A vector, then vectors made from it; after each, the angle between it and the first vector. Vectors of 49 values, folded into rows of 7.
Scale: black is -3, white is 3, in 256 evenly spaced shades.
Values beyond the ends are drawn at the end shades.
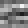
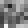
orthogonal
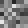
partly aligned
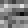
nearly parallel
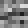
nearly parallel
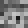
partly opposed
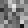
orthogonal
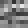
nearly parallel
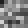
partly aligned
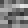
nearly parallel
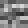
nearly parallel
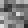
partly opposed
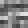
nearly opposite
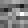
nearly opposite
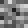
partly aligned
